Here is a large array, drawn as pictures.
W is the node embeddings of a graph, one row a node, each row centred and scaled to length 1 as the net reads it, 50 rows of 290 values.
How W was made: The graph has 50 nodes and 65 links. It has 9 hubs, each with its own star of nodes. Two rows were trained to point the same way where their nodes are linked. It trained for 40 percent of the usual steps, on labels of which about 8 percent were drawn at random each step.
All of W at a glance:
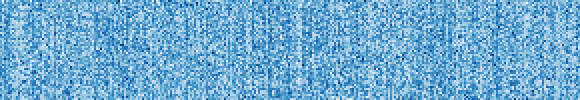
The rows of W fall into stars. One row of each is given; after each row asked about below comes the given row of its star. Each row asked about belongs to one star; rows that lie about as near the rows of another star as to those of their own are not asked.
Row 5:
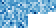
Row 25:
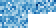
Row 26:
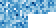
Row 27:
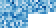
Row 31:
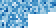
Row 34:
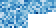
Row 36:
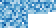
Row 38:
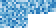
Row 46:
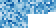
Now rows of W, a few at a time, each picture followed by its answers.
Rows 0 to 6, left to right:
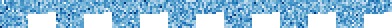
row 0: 5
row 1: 26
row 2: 31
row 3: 38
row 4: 31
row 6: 38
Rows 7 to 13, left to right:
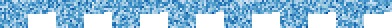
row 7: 26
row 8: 31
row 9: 36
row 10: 46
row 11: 25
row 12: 27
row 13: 46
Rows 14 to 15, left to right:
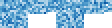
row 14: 34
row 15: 36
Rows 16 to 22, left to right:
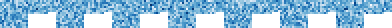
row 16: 27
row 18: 46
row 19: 34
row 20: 25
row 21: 5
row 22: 34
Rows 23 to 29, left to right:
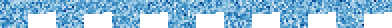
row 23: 25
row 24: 34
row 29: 25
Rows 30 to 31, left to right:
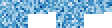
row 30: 36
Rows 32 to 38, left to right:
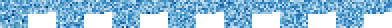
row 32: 5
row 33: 36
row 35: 38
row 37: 46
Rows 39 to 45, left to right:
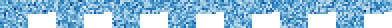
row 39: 26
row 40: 34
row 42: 36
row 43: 26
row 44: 31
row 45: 36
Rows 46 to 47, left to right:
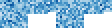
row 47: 26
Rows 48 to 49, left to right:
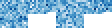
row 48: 46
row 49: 46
